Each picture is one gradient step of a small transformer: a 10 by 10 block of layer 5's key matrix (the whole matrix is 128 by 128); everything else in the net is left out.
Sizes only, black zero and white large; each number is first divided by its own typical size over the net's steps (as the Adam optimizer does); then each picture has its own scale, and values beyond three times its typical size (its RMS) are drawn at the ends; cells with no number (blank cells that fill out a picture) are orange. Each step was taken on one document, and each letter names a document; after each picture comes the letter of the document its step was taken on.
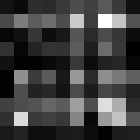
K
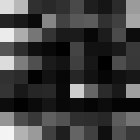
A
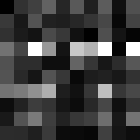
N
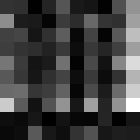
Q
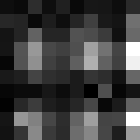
N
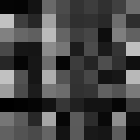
A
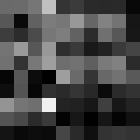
Q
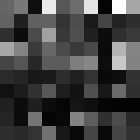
A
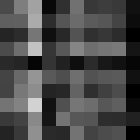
K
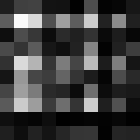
Q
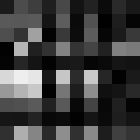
K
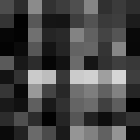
K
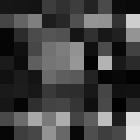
N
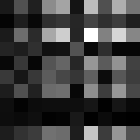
A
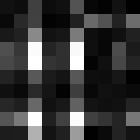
N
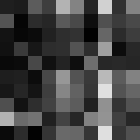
K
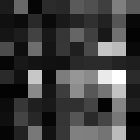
K
